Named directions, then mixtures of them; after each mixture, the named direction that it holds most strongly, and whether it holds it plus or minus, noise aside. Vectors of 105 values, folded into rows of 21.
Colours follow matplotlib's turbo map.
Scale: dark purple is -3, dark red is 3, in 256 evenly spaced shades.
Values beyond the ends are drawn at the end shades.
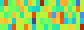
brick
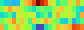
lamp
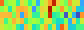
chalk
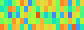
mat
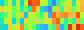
chalk, minus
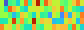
brick, minus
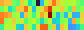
chalk, plus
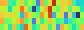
chalk, plus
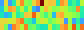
brick, plus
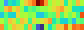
lamp, plus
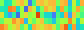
mat, plus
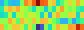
lamp, plus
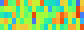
brick, plus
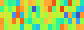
chalk, plus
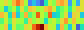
lamp, minus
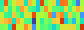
brick, plus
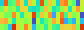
brick, plus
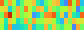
mat, minus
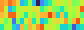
lamp, minus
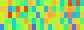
mat, minus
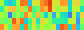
mat, plus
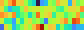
lamp, minus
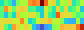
lamp, plus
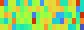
brick, minus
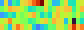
lamp, plus
